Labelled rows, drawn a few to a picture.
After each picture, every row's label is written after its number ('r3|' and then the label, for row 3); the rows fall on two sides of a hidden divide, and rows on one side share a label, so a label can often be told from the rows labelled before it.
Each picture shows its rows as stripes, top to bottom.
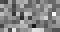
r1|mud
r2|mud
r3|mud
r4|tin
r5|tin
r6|mud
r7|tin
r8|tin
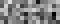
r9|mud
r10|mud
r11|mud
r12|mud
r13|mud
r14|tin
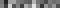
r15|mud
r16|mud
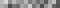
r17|tin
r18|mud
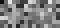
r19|mud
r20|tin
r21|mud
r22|tin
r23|tin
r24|tin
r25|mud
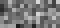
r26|mud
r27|mud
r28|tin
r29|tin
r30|tin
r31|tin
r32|tin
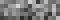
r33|mud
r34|tin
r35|tin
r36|tin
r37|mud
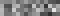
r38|tin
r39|mud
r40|tin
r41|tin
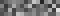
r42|mud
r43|tin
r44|mud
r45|mud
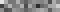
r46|tin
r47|mud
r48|tin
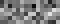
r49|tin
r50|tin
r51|tin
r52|mud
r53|tin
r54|mud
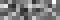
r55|tin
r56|tin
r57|mud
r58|tin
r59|mud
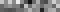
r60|tin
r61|mud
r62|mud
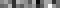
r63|mud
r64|mud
